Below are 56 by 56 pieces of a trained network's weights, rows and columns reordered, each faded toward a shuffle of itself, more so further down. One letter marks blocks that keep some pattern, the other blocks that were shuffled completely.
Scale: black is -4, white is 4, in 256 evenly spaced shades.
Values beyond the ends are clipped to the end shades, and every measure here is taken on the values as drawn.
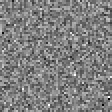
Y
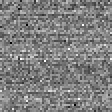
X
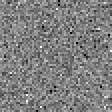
Y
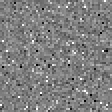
X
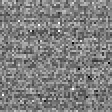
X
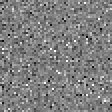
X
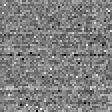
X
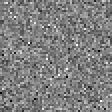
Y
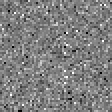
Y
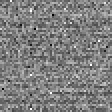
X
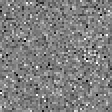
Y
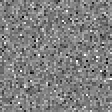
Y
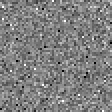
Y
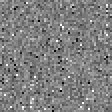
X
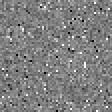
X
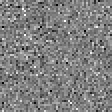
X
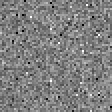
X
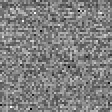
X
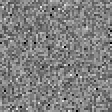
Y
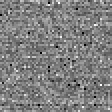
X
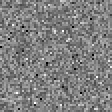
Y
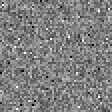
Y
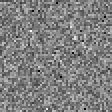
Y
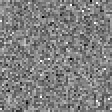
Y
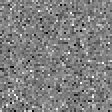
Y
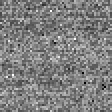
X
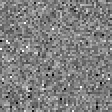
Y
